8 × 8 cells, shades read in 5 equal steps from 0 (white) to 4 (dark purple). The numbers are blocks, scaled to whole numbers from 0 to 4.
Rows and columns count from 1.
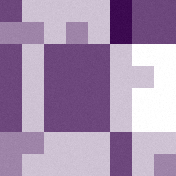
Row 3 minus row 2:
1 -1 2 1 2 -3 -3 -3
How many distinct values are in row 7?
3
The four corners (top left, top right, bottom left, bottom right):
3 3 2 2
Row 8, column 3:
1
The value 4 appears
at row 1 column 6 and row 2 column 6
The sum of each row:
17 18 14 15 14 14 12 12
